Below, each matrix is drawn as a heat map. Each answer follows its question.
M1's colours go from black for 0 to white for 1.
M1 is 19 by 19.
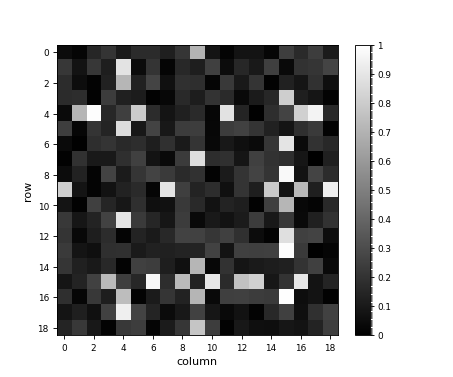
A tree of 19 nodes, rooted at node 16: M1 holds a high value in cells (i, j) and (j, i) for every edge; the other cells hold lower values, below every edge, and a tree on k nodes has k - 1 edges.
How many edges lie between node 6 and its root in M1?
2
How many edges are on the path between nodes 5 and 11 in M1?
2
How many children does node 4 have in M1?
5
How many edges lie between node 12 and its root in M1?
2
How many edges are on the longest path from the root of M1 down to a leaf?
2
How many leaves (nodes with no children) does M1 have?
15
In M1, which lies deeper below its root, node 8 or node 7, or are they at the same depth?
the same depth
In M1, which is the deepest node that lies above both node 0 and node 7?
9
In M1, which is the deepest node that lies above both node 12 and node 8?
15
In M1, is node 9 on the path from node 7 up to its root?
yes
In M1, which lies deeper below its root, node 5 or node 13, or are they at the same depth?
the same depth
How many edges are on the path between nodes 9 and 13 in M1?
3
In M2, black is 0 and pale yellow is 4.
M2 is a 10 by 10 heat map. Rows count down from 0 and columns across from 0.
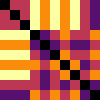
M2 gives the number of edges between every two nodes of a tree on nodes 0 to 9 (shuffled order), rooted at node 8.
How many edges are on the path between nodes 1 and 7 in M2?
4
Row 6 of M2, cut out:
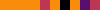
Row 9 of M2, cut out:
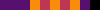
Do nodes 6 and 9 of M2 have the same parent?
yes
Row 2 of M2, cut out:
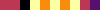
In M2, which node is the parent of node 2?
9
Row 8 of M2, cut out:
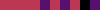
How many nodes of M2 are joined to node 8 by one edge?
3
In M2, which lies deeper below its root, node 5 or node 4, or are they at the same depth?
node 5
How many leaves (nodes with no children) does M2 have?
7
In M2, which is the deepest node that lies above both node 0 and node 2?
9
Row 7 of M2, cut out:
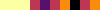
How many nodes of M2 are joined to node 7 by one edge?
1
